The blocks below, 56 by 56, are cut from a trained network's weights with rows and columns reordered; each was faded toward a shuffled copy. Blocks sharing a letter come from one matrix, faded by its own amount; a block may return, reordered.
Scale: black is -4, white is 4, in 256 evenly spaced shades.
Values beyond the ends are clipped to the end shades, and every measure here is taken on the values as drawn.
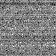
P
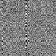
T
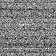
P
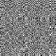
T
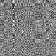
T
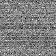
P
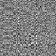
T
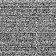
P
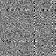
T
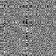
T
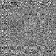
T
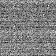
P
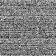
P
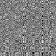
T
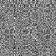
T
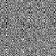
T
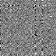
T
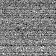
P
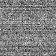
P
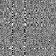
T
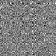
T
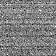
P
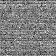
P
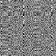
T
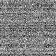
P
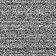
P
